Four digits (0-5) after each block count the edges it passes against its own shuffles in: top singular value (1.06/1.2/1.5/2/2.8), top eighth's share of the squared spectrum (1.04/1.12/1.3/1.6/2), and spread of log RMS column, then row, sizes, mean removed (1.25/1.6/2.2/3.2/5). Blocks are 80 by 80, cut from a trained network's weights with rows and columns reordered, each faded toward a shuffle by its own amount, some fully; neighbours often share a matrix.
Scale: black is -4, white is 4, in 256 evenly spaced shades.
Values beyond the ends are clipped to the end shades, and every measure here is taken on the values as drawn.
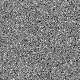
0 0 0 0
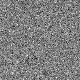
0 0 0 0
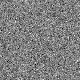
0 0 0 0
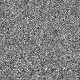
1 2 0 2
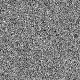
1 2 0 0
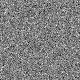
0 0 0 0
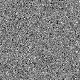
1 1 1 0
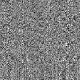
3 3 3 1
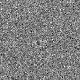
2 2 1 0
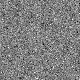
0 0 0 0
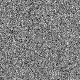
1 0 0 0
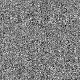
2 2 0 2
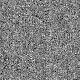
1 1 0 0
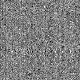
2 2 0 2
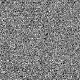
2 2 0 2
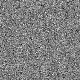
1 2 0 0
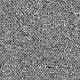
2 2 0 2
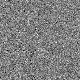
1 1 0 1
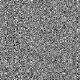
3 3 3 1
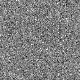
2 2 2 0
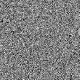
2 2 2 0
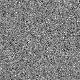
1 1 0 0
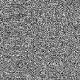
3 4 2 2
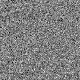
1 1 0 0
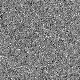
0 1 0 0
